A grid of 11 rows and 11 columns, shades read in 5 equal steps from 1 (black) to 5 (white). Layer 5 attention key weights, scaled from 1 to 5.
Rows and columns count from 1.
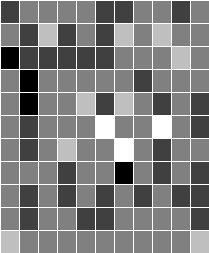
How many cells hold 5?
3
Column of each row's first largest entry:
2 3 10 1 5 6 7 1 1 1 1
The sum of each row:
29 33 27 30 30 35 34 28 27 29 35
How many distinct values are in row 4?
3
